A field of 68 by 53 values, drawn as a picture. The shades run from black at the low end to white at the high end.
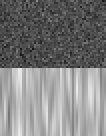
The table splits into 2 rows of 1 panel. Panel 1,1: low, fine-grained. Panel 2,1: high, streaked downward.
